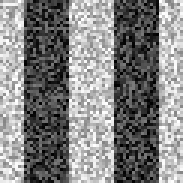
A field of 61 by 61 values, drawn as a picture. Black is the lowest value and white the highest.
Histogram: flat. Stripes: upright, repeating 2 times. Slope: none.
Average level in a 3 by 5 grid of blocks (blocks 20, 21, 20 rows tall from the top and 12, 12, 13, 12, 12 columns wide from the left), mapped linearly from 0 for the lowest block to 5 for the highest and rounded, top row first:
3 0 5 0 3
3 0 5 0 3
3 0 5 0 3
